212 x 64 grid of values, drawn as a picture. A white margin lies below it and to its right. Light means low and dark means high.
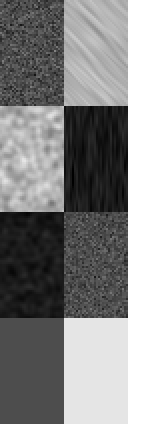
It is made of 4 by 2 panels. Panel 1,1: high, fine-grained. Panel 1,2: low, slanting down to the right, faint in contrast. Panel 2,1: low, blotchy. Panel 2,2: very high, streaked downward, faint in contrast. Panel 3,1: very high, blotchy, faint in contrast. Panel 3,2: high, fine-grained. Panel 4,1: high, flat. Panel 4,2: very low, flat.
